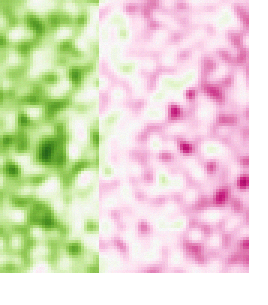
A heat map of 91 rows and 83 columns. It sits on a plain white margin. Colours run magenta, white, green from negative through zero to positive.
The field climbs toward the left. No lone cell stands out from its neighbours. The left part is higher, up to a seam about 40% of the way across. The middle left is the ninth with the highest average. The texture is blotchy.
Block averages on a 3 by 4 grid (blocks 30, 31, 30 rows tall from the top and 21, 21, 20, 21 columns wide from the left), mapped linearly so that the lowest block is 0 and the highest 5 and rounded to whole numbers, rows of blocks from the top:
4 3 1 1
5 3 1 0
4 3 1 0
